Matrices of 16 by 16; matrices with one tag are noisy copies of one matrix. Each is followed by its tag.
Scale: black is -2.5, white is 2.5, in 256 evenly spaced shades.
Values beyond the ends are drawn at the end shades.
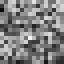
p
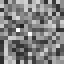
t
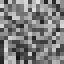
t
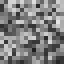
p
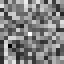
t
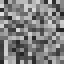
t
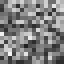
p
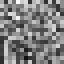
t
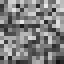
p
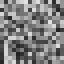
t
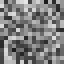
t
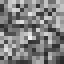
p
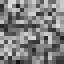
p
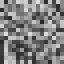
t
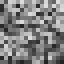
p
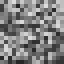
p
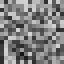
t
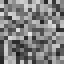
t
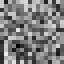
t
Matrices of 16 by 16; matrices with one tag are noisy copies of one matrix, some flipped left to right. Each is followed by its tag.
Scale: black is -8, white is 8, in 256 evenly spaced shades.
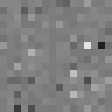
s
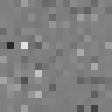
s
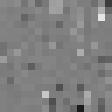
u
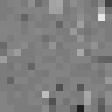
u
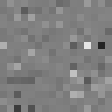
s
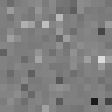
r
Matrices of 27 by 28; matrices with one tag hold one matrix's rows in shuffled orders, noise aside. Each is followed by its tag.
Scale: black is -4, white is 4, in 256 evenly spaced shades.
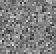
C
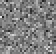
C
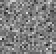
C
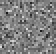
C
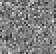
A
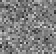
A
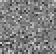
A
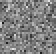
C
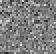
A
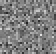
A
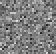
C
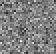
A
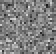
C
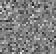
A
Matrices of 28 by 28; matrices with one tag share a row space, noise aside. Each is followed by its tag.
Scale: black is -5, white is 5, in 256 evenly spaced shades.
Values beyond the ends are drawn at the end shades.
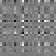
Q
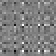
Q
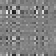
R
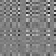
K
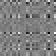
K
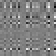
K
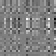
K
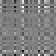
Q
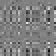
K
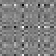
Q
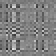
R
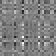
Q
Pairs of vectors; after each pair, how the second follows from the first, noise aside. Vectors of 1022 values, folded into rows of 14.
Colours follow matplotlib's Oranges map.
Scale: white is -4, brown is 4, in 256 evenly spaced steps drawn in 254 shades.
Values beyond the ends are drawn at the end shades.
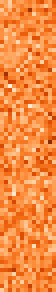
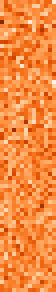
shuffled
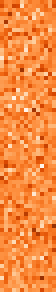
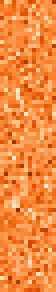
shuffled
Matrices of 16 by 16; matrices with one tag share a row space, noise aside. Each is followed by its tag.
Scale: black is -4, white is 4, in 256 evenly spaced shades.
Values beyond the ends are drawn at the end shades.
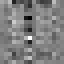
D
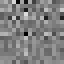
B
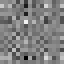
B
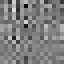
B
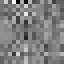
B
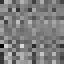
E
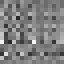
E
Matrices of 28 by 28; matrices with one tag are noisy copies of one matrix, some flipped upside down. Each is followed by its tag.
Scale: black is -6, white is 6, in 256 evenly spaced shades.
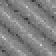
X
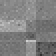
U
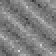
X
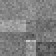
U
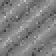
X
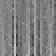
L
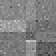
U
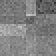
U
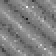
X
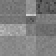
U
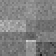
U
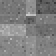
U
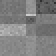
U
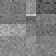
U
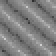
X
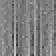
L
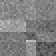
U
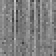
L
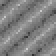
X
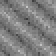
X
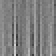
L
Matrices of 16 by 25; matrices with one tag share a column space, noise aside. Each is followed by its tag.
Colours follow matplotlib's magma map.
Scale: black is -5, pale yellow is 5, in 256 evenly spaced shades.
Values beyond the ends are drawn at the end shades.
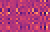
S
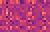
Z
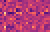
S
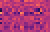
S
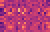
S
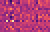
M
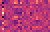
Z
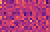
Z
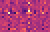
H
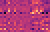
H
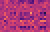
Z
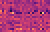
H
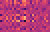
M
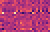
H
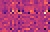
H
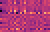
H
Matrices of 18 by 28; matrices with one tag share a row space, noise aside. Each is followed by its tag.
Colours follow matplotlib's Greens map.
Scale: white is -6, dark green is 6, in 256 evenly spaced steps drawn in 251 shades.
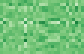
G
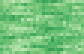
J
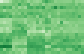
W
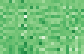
G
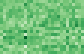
G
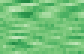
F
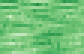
J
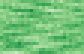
J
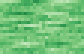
J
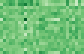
G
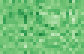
G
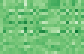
G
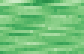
J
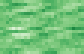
F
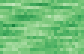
J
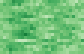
F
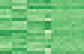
W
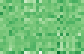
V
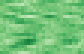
F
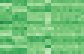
W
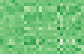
V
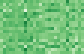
G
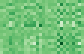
V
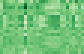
G
